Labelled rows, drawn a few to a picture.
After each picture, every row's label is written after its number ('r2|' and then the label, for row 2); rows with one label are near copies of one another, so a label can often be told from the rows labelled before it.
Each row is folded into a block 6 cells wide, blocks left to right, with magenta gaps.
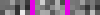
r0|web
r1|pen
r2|web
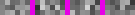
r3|pen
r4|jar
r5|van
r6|van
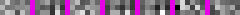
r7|pen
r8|web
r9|pen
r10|web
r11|web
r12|jar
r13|jar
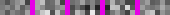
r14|van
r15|pen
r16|web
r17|jar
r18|pen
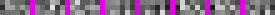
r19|jar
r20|van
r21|pen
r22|web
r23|web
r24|jar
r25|jar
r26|web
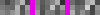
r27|van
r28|van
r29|van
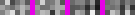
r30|pen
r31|pen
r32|web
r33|web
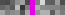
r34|van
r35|pen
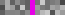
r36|jar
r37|pen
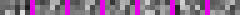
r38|web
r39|van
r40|van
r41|van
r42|pen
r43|jar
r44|van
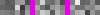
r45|van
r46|pen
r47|pen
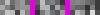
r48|pen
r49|jar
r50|web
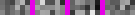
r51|van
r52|pen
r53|web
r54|van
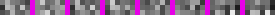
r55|jar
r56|pen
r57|jar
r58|jar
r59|van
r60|van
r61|web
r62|web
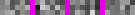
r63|pen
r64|jar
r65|web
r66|van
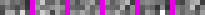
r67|web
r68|pen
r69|van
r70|van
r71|web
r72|van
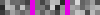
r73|jar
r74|van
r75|pen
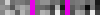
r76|pen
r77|web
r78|web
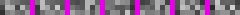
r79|jar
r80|jar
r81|van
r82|web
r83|van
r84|jar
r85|jar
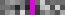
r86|web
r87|jar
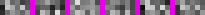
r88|jar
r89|web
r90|pen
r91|web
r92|jar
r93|jar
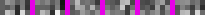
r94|web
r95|web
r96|jar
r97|van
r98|van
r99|web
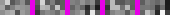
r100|pen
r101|jar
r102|web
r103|jar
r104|web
